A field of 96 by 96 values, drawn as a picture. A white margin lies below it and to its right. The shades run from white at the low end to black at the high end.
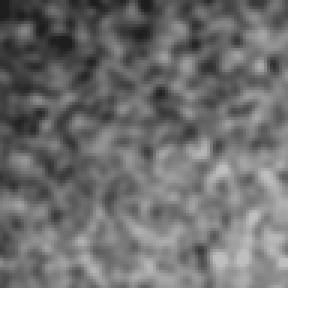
The field climbs toward the top left. No single row or column stands out from its neighbours. The bottom right is the ninth with the lowest average. On average the colour sits 60% of the way up the scale. The texture is blotchy.
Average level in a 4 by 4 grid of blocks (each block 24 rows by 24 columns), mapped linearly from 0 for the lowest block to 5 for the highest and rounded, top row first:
5 4 3 2 | 4 3 3 2 | 3 2 1 1 | 2 1 1 0
